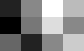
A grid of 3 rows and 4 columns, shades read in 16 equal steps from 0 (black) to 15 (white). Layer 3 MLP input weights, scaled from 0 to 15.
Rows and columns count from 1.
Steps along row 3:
down up up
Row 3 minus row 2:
6 -5 -5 4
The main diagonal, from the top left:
2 7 8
